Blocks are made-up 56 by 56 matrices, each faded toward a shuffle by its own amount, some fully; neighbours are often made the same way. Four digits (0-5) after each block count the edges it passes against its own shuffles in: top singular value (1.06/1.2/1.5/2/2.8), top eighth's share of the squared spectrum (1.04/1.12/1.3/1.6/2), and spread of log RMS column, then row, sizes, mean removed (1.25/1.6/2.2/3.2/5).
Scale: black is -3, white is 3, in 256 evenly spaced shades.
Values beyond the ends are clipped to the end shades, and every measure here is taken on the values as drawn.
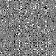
4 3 2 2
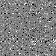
3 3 0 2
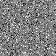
2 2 0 0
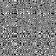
4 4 2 2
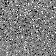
1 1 0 0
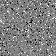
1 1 0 0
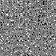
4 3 1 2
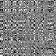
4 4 3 3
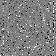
3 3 1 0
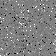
2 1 0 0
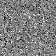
1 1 1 0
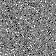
0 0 0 0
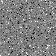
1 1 0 0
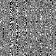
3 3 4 0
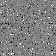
2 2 0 1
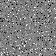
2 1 0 0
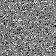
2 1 0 0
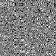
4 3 2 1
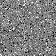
1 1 0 0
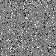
2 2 0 1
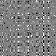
5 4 3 3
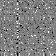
3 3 1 1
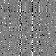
4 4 3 1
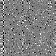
4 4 2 1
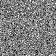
0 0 0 0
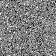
0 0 0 0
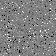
2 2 0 0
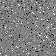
2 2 0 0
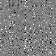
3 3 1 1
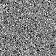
2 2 0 0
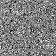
2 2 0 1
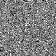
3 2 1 1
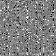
3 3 2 1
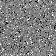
0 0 0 0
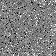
0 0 0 0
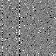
3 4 2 0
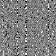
3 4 3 0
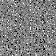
3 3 2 0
